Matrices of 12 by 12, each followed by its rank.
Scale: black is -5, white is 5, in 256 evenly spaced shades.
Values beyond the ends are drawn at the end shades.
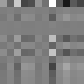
one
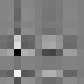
one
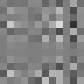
two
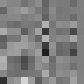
two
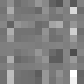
two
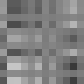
one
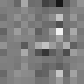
two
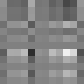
one
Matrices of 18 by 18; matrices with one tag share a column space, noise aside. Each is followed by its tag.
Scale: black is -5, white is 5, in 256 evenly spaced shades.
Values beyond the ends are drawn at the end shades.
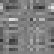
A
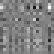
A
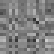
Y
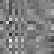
Y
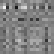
A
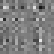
A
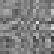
Y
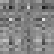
A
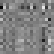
A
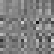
Y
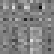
A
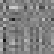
A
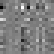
A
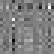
A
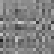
Y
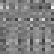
A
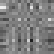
A
